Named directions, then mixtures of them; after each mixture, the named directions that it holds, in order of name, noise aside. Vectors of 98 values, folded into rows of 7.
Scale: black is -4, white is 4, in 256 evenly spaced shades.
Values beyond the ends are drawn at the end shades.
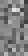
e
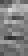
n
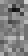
e, n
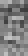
e, n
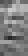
n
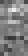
e, n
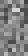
e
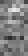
e, n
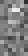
e, n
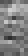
n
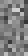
e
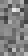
e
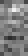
e, n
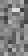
e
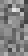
e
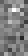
e, n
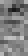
e, n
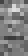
e, n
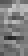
n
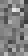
e
